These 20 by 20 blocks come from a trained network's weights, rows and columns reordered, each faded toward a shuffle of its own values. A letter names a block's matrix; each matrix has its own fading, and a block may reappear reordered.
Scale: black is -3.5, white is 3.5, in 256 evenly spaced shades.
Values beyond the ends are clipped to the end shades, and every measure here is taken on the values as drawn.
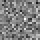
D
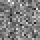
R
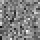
D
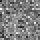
R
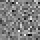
D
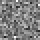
R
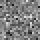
D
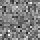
D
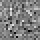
D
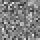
D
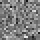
R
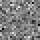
D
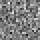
R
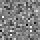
D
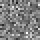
R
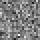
R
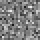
R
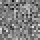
R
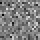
D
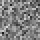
R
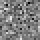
D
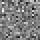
D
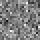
R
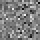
D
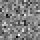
D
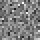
R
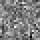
R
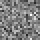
R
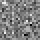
D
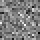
D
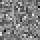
R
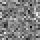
D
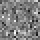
D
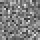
R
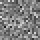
R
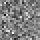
R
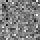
D
